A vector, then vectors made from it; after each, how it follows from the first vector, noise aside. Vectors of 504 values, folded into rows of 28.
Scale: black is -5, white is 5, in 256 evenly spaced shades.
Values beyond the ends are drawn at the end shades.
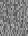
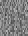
reversed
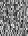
scaled up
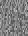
reversed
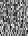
scaled up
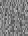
reversed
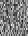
scaled up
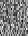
scaled up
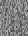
reversed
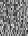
scaled up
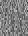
reversed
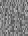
reversed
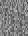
reversed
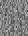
reversed
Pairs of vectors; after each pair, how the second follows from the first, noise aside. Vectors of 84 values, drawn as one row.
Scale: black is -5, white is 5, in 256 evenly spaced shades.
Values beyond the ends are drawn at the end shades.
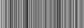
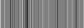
partly zeroed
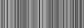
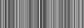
negated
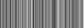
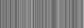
shrunk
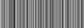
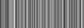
negated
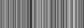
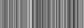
negated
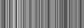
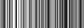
scaled up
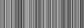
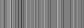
partly zeroed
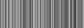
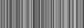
negated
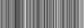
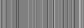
partly zeroed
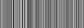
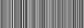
negated
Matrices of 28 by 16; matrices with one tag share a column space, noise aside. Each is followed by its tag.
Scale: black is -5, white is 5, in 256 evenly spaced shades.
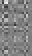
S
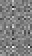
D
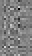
D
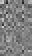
S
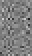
D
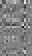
S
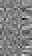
D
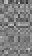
S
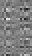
D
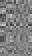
S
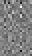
S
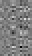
D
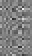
D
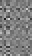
D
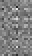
D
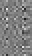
D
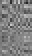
S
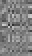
S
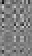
S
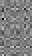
D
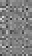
D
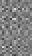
D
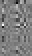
S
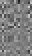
S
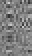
S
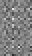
D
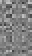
S
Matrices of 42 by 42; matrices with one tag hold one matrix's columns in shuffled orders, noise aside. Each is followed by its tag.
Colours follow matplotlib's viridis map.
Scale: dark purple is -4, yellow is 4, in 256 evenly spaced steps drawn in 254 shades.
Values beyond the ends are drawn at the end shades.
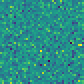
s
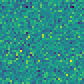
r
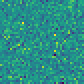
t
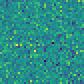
s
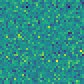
r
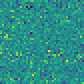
r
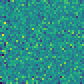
t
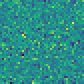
t
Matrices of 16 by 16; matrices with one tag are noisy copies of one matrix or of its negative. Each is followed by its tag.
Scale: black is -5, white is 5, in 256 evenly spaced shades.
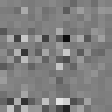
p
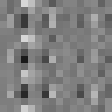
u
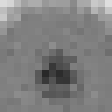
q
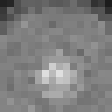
q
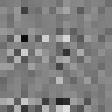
p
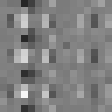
u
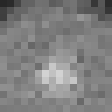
q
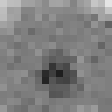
q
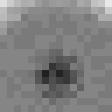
q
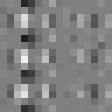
u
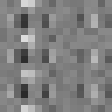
u
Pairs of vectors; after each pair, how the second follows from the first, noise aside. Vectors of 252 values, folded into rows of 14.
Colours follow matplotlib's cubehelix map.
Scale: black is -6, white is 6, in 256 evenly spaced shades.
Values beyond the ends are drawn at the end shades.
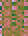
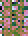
scaled up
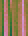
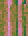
wrapped around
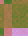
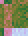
scaled up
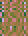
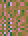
wrapped around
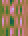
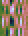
scaled up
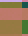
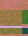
wrapped around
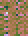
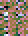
scaled up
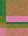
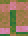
wrapped around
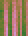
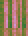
wrapped around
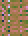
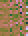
wrapped around
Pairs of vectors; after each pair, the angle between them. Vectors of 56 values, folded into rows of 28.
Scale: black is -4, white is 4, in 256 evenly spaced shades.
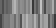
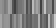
nearly opposite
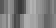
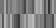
partly aligned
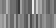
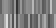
partly aligned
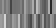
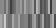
nearly parallel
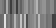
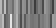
partly opposed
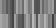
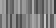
partly aligned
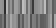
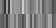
partly aligned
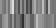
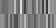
orthogonal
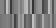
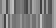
partly opposed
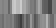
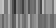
partly opposed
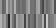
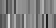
nearly opposite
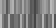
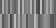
orthogonal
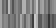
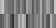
orthogonal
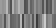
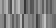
nearly parallel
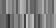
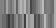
nearly parallel
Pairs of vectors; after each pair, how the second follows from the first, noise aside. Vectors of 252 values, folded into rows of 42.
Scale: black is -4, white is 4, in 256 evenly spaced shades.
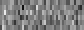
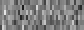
copied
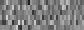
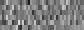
copied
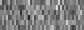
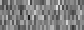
copied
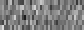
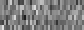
copied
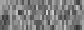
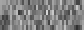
copied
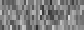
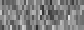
copied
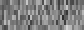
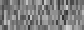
copied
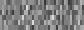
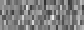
copied
